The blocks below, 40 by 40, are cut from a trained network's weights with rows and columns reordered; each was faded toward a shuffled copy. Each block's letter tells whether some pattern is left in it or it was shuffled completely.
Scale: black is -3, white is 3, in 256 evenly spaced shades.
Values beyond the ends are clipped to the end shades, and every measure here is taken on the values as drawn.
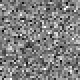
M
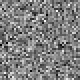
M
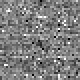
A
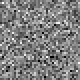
M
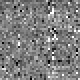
A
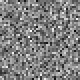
M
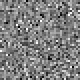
M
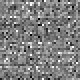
A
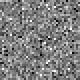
M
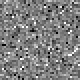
M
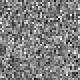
A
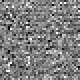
A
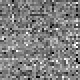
A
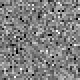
M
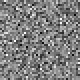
M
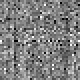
A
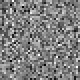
A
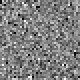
M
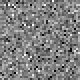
M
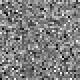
M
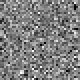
A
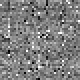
A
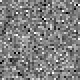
M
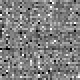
A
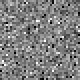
M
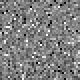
M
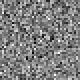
A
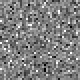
M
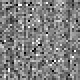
A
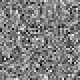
A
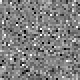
M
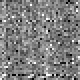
A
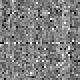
A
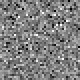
M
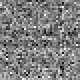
A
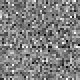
A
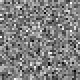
A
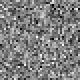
A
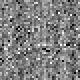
A
